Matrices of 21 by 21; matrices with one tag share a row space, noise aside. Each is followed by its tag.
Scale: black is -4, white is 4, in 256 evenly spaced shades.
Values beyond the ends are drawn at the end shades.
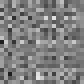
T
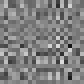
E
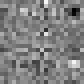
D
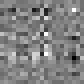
D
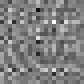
T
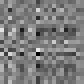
T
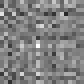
T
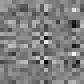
D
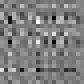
T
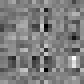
D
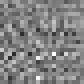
T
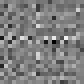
T
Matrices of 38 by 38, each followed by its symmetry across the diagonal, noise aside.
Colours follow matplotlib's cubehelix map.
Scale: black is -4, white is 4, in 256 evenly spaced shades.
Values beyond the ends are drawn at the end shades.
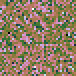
antisymmetric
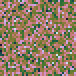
neither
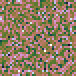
symmetric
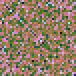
symmetric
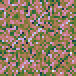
symmetric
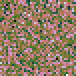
neither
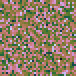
antisymmetric
